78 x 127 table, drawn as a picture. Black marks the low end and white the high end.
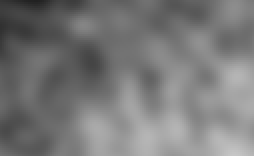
The top left is the ninth with the lowest average. The field is smooth, with broad soft blobs. The field climbs toward the bottom right. There are no regular stripes. Neither half mirrors the other.
